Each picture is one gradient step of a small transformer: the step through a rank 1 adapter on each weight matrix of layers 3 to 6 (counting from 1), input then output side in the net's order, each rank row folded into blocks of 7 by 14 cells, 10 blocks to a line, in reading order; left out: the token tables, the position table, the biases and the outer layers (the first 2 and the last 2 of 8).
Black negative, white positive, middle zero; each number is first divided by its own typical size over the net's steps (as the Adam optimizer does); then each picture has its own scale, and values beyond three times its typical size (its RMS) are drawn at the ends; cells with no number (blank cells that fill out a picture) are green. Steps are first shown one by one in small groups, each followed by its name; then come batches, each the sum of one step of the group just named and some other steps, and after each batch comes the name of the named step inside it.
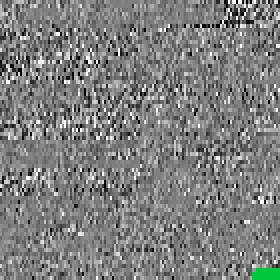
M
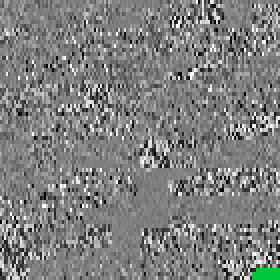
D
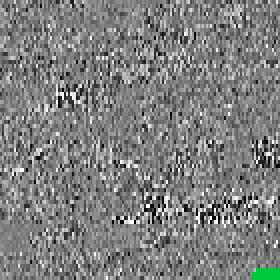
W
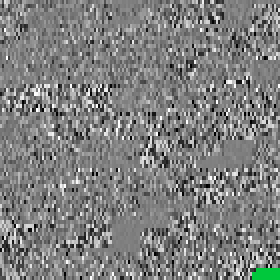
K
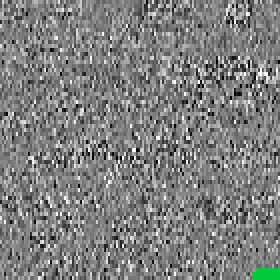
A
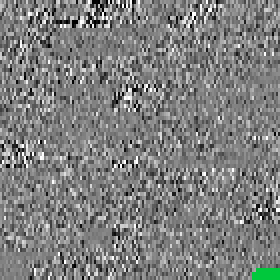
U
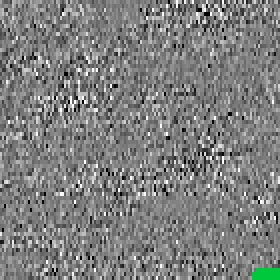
M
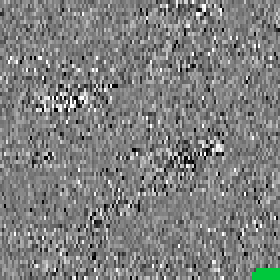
K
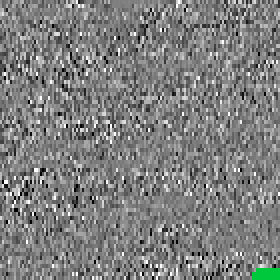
M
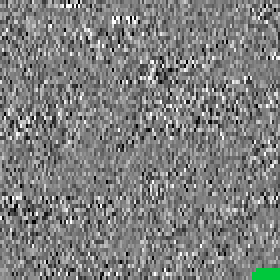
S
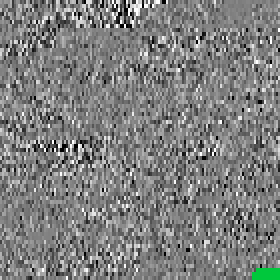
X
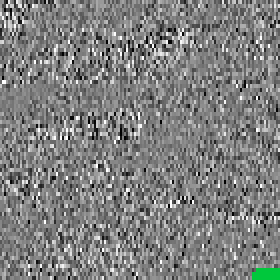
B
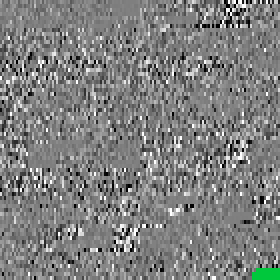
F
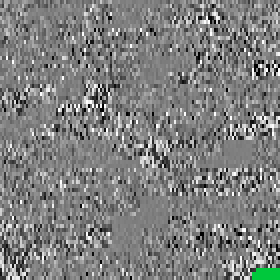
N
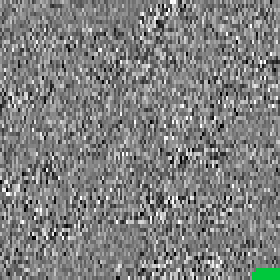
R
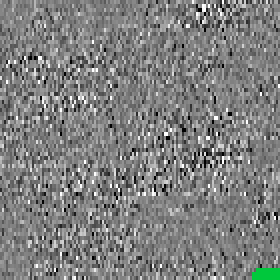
F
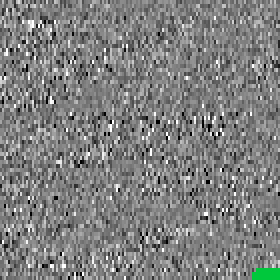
B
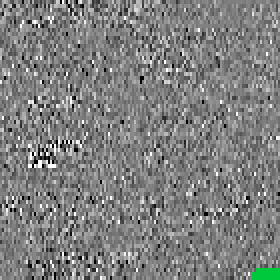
X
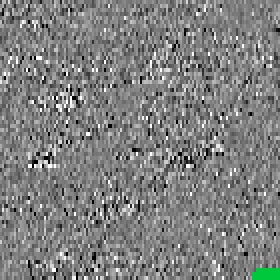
B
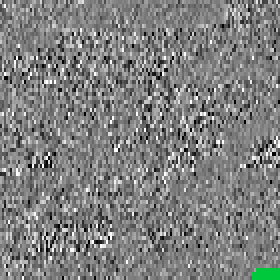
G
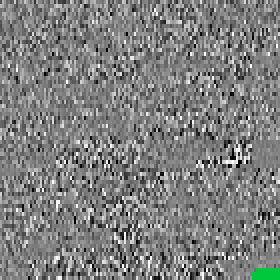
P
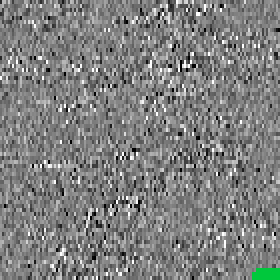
P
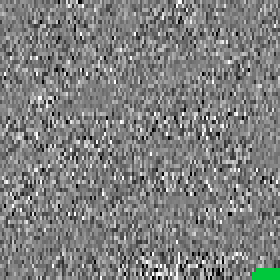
P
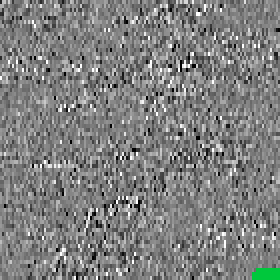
P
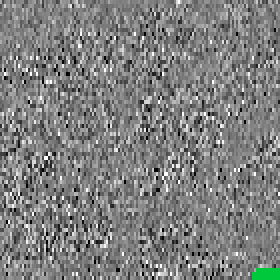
G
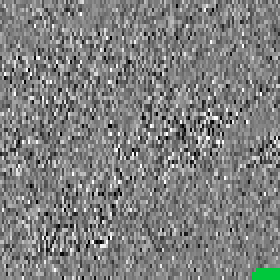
G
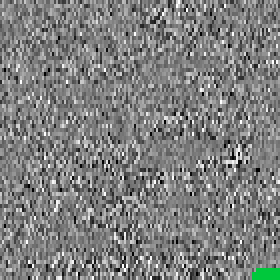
P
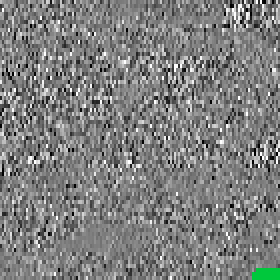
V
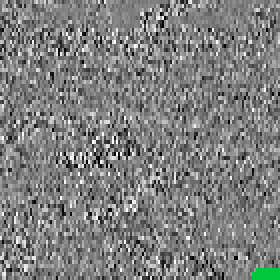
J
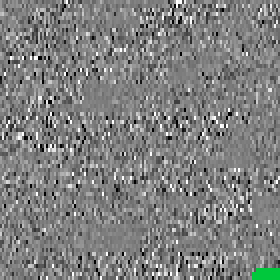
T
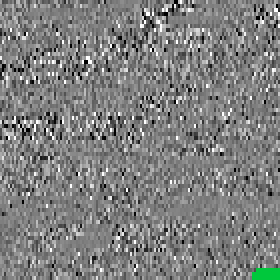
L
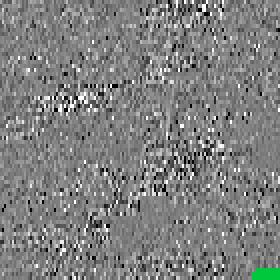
T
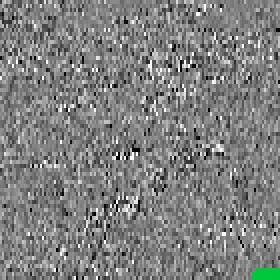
J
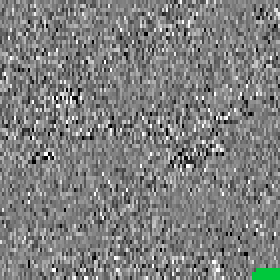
L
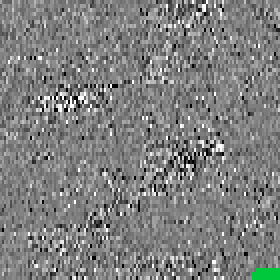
L
